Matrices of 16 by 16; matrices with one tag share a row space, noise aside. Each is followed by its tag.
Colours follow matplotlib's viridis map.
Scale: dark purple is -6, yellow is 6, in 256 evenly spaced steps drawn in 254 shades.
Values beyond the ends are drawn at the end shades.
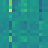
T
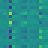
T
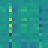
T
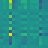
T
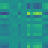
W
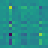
T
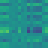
W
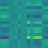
W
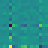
T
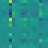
T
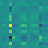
T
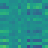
W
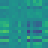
W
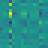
T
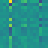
T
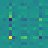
T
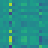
T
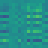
W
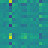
T
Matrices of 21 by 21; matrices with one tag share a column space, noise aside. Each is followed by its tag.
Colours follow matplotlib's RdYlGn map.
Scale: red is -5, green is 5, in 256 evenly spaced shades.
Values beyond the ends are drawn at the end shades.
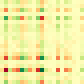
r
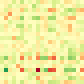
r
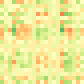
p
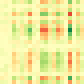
p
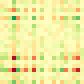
r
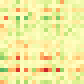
r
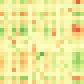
p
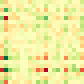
r
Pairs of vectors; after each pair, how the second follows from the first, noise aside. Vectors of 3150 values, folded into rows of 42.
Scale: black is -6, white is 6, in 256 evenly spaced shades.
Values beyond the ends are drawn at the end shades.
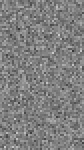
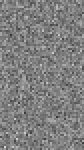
copied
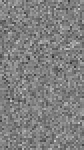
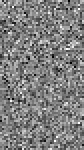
scaled up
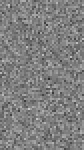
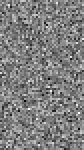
scaled up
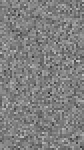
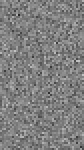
copied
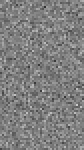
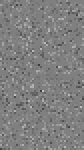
partly zeroed
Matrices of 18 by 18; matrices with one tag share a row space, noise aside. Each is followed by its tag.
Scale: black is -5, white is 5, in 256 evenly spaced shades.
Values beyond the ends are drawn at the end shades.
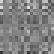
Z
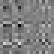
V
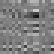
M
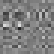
V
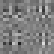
V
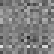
Z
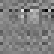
Z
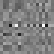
V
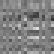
M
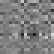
Z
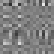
V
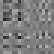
V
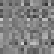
Z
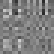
V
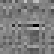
M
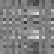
M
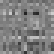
M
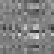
M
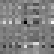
M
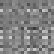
Z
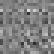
Z
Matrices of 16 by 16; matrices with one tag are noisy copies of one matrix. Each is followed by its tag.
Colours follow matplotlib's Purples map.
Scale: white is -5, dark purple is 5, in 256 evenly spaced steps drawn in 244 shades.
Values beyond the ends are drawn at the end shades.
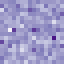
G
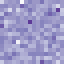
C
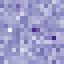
G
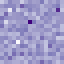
C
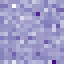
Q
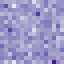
Q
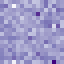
Q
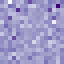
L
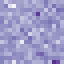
Q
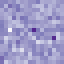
G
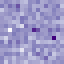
G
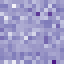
Q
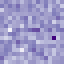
G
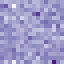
Q
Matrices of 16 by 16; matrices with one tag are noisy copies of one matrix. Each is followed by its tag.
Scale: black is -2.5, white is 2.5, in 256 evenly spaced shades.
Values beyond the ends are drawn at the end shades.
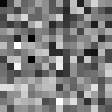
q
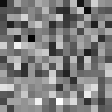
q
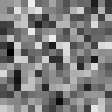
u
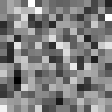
u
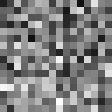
q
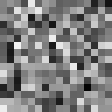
u
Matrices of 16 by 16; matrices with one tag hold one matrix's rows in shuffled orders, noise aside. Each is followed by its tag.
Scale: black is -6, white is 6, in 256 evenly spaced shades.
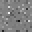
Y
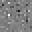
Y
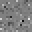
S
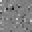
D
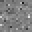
S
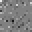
D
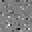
Y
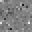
S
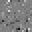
Y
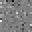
D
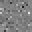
S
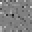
D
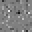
Y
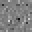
Y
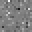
Y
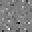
Y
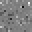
S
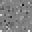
S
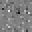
Y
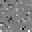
S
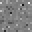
S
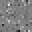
Y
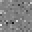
D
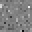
S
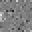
D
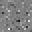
Y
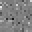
D
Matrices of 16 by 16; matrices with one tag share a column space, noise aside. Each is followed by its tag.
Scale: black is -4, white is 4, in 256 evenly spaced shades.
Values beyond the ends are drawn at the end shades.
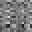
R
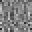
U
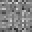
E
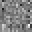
R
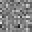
R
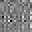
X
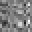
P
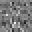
P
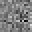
X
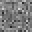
E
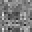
U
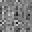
U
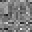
U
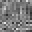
U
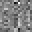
E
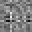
X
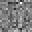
E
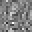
U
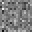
E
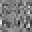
P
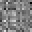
E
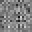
X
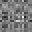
X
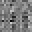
X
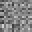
R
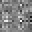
X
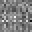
X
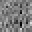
P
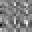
P
